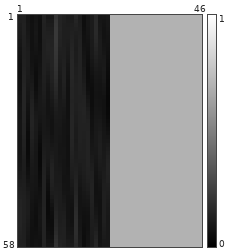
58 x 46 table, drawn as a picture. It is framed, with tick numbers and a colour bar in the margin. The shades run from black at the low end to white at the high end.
It is made of 1 by 2 panels. Panel 1,1: very low, streaked downward, faint in contrast. Panel 1,2: high, flat.
